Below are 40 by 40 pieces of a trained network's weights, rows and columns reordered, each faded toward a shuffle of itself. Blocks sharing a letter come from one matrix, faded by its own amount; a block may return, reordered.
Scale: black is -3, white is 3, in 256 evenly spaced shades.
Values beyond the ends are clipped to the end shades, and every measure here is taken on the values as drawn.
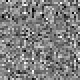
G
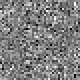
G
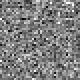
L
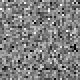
L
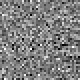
L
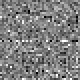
L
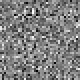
G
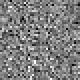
G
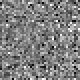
G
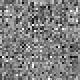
G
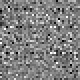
L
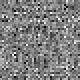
G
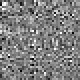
G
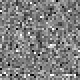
L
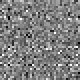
L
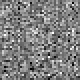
G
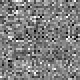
G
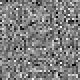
G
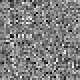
G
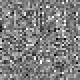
G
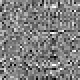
G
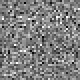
L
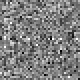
L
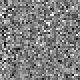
L
